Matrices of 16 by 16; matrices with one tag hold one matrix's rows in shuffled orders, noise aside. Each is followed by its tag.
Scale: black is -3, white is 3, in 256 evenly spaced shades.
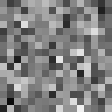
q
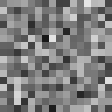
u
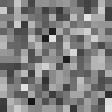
u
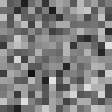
u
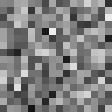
u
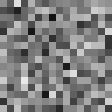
u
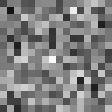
q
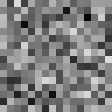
u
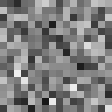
u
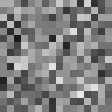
q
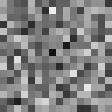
u
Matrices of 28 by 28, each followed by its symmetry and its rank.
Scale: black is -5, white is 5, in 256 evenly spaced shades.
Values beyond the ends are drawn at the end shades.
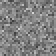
neither, full rank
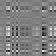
neither, rank one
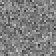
neither, full rank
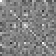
symmetric, rank five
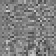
neither, rank five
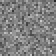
neither, full rank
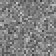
neither, full rank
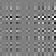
neither, rank one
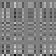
neither, rank one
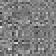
neither, rank five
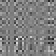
neither, rank two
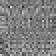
neither, rank five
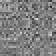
neither, rank five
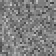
neither, full rank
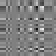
neither, rank one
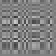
neither, rank one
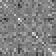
symmetric, rank five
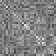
symmetric, rank five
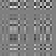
neither, rank one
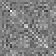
symmetric, rank five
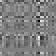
neither, rank two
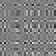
neither, rank two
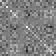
symmetric, rank five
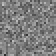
neither, full rank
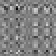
neither, rank two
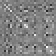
symmetric, rank five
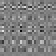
neither, rank two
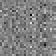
neither, rank five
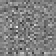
neither, rank five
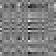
neither, rank two
